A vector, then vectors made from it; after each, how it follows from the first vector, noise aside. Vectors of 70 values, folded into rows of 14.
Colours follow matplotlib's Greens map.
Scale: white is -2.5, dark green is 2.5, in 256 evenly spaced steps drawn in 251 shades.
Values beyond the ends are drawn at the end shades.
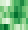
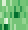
partly zeroed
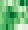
reversed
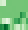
partly zeroed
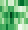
reversed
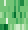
partly zeroed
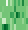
partly zeroed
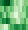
negated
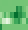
partly zeroed
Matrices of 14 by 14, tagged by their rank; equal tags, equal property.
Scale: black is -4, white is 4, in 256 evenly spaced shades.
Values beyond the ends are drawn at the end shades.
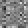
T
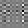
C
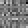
T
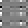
C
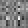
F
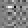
F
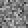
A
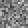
A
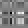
C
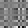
C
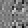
T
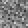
A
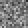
A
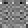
F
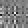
F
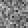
A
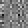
F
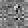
T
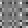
C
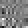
F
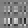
C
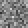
A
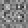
T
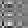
C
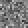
A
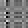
C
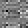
F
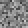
A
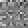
T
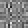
T
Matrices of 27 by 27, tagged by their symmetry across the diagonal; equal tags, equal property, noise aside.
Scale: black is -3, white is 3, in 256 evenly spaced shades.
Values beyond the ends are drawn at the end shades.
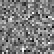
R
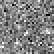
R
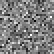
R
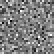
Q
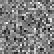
R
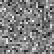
Q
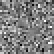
Q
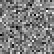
R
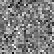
R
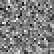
Q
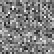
R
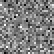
Q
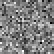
Q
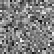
Q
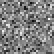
Q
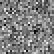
R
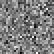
R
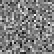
R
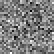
R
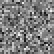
R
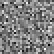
Q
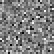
Q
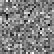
R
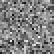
R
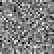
Q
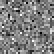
Q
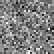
Q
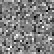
Q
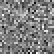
R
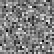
Q
